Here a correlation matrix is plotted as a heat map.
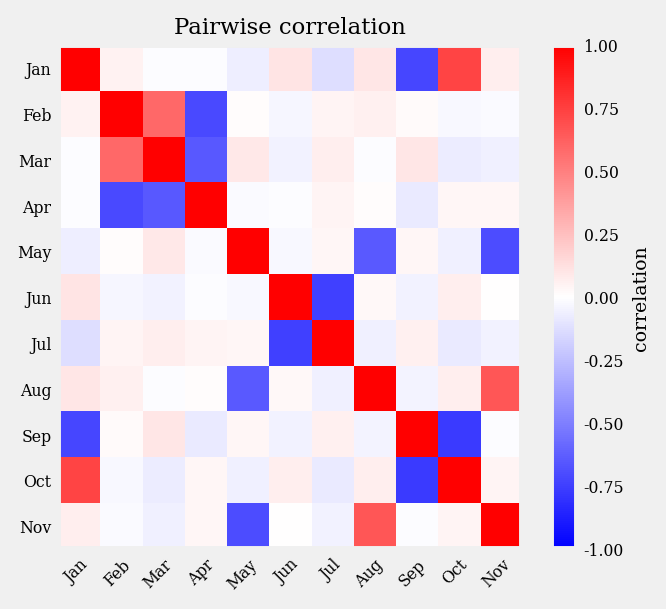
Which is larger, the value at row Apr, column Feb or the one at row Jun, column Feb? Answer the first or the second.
the second
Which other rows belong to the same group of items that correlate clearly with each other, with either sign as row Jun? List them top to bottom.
Jul
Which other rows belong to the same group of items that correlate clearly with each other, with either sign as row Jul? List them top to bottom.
Jun
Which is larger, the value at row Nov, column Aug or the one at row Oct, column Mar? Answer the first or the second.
the first
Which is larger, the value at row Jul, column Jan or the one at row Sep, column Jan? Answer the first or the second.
the first
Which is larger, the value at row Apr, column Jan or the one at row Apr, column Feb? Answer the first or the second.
the first
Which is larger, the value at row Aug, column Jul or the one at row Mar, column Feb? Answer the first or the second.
the second
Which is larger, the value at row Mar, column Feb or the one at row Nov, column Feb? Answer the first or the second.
the first
